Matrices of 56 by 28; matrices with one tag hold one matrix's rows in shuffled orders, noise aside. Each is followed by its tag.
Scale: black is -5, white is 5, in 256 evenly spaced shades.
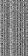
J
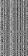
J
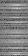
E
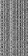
J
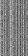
J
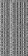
J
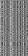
J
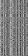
J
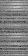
E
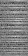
E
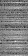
E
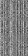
J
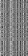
J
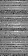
E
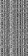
J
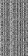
J
